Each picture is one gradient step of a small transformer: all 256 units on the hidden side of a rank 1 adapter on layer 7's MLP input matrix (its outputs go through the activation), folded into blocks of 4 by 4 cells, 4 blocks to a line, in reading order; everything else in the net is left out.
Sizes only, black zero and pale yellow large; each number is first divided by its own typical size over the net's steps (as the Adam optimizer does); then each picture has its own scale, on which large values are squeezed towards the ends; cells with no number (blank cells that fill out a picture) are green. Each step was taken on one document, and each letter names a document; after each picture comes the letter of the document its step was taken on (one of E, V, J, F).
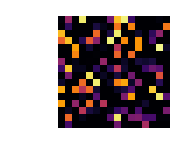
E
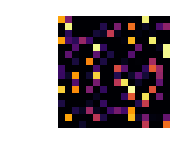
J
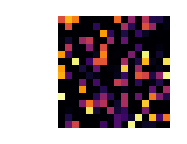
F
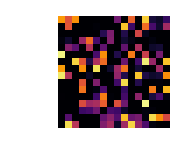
F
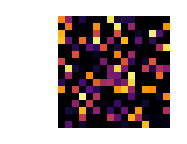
E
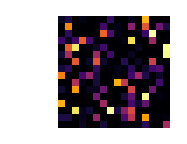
J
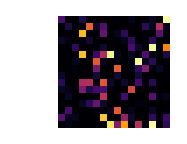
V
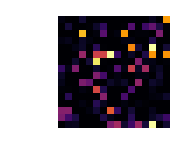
V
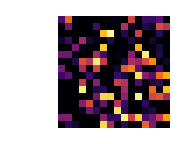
F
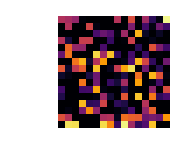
F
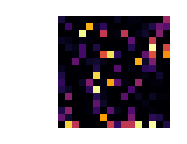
V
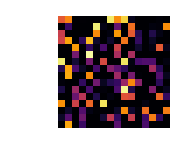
E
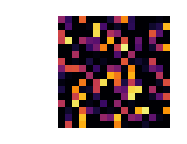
E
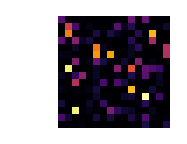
J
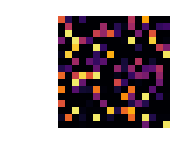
J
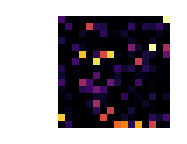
V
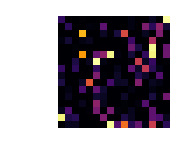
V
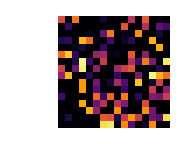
F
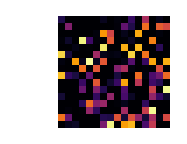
F
